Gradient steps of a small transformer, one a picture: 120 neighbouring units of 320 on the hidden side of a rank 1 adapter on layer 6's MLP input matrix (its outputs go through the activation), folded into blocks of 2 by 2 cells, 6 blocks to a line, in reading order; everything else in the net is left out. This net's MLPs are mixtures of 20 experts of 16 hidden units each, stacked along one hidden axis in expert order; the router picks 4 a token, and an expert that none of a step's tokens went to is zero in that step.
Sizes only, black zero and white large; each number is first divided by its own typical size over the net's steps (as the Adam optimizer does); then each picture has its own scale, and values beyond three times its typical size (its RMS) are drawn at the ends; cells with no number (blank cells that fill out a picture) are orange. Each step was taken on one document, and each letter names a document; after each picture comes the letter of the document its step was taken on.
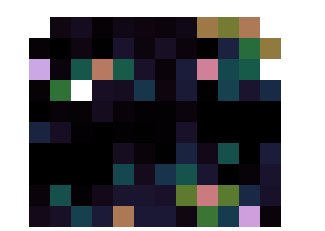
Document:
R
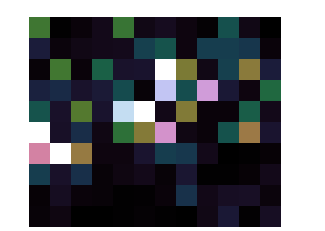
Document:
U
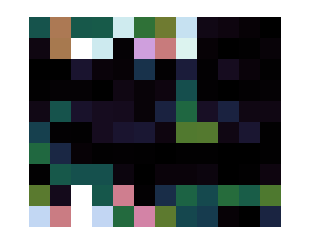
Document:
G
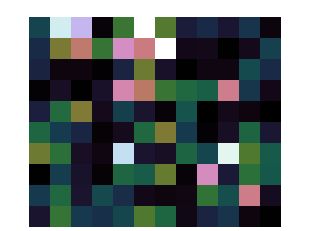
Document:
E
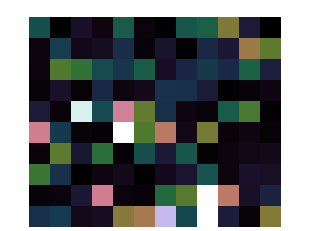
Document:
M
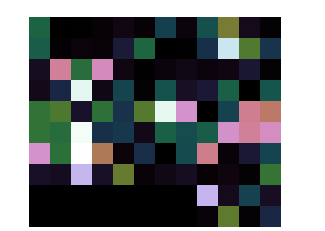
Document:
U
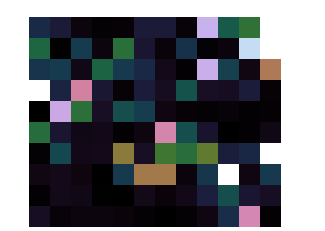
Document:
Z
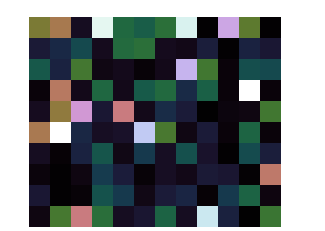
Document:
E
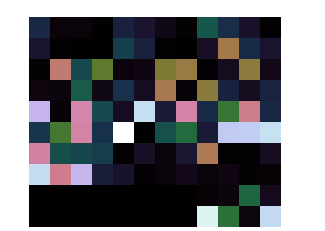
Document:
U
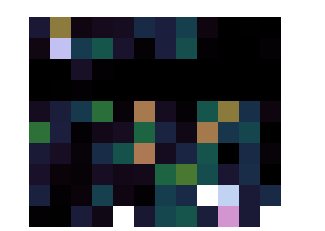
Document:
M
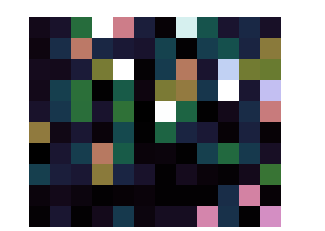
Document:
E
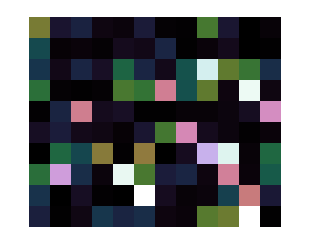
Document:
Z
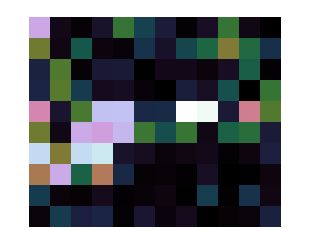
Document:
U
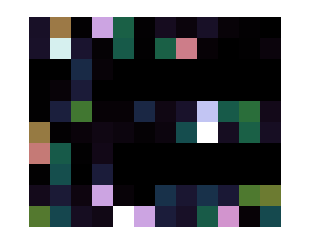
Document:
M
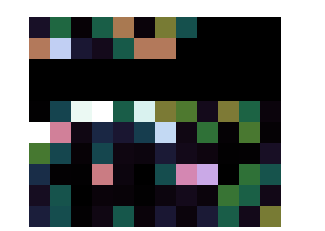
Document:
M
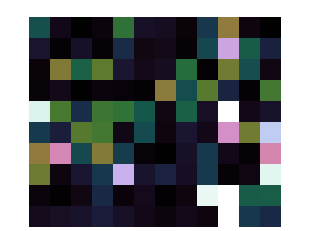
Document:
U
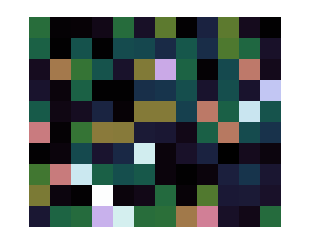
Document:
U
